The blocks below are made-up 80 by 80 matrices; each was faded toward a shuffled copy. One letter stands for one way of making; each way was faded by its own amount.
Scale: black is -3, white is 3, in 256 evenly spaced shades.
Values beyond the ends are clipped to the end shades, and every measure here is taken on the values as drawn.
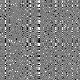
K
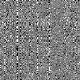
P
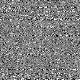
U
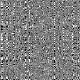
P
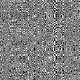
P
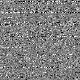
U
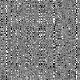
P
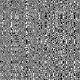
P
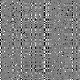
K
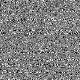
U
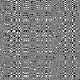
K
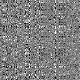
P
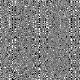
P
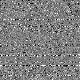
U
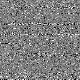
U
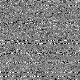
U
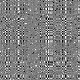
K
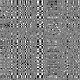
K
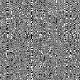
P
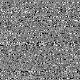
U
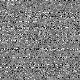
U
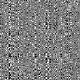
P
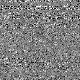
U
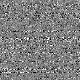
U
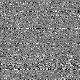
U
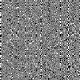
P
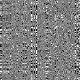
P
